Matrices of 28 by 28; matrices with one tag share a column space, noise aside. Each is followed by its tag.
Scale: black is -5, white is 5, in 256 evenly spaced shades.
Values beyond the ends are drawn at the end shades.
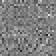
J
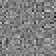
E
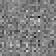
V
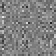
E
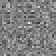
E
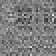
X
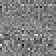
J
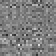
J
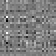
V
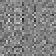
X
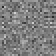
E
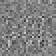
V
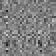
V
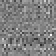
J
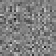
X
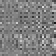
E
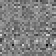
J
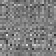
J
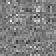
X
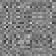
E
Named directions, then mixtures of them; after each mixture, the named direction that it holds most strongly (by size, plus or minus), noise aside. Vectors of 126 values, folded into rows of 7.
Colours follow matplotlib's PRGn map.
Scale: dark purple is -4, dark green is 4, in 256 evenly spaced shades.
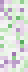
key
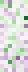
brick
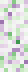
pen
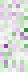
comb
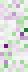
comb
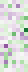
comb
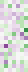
comb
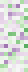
comb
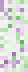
key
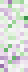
brick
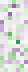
pen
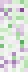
key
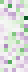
brick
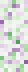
pen
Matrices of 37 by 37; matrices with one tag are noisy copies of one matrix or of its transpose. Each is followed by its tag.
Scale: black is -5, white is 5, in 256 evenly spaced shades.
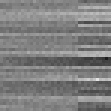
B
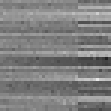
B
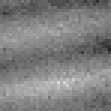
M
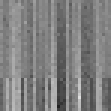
B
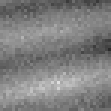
M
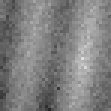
M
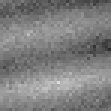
M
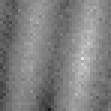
M
